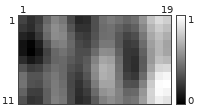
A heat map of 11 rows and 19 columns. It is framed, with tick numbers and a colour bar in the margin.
The middle left is the ninth with the lowest average. No lone cell stands out from its neighbours. Values rise toward the right. Stripes running up and down repeat 3 times from left to right.
